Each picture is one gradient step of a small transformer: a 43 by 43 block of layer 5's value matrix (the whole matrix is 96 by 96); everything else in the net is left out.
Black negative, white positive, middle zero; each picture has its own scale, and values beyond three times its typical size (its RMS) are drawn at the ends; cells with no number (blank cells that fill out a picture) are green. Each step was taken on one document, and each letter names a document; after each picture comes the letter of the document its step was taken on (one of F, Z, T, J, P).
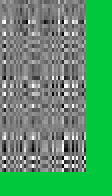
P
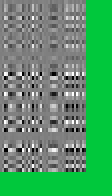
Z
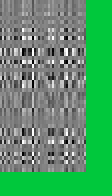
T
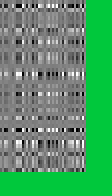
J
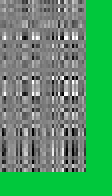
P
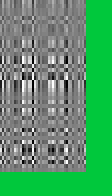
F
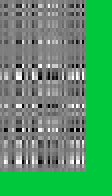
J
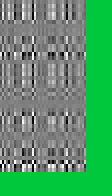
F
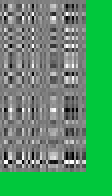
Z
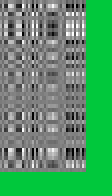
Z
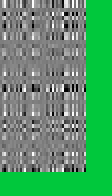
P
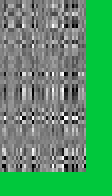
P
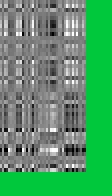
Z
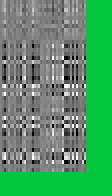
P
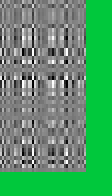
F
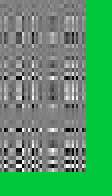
Z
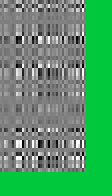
J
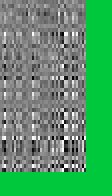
P
